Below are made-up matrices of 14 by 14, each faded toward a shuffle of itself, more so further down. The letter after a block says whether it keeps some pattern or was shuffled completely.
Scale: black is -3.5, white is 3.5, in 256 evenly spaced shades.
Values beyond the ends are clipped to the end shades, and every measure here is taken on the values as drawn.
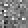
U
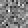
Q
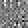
U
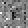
U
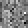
Q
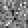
Q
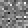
U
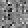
U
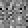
U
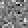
Q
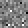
Q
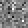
U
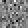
Q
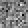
Q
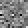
U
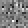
U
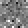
U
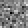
Q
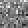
U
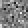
Q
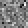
Q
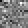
U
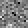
Q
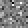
U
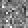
Q
